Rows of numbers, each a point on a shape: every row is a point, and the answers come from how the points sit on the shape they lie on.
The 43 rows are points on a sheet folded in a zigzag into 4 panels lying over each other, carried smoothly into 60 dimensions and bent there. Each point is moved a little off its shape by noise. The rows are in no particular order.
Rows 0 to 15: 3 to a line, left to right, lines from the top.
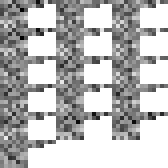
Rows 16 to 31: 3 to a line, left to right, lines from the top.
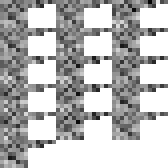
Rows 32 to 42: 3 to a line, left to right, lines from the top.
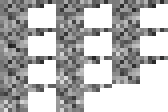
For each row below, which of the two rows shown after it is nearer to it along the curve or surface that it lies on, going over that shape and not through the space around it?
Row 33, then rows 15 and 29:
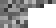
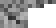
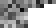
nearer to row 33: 29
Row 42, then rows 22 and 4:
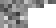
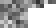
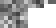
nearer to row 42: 4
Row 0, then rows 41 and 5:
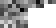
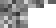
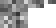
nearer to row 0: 41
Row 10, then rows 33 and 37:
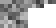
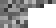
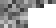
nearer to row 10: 37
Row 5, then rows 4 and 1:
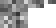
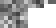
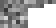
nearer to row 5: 4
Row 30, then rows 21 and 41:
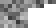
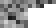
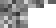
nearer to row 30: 21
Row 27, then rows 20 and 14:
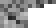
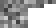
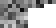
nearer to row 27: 20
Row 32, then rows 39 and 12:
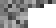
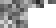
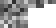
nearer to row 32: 12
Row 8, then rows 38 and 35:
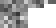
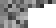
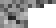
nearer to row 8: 35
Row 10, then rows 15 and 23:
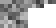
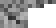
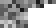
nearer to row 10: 15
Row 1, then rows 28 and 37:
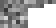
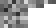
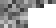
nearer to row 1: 28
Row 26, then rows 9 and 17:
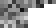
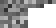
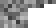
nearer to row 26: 9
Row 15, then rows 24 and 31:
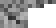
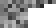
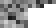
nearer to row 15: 31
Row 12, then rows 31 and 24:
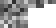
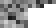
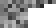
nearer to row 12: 24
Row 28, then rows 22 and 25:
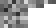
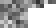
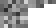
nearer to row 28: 25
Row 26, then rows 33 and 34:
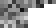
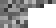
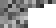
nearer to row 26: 34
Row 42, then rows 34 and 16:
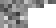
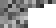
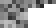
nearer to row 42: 16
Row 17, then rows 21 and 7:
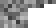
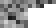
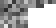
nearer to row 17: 21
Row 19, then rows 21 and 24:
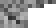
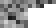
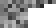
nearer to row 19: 21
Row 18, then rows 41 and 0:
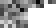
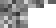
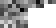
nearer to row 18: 0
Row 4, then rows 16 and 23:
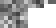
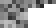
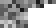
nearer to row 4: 16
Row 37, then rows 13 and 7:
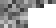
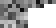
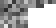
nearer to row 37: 13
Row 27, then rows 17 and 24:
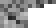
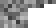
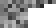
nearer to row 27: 17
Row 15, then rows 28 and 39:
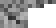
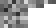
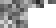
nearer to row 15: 39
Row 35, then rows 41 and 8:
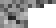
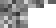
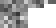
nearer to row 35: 8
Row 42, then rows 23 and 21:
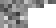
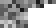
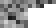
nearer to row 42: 21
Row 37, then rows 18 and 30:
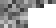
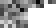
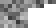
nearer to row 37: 18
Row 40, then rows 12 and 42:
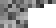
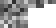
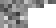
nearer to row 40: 12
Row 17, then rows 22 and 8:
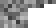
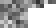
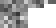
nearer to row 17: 22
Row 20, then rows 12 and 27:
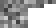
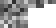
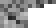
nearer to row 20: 27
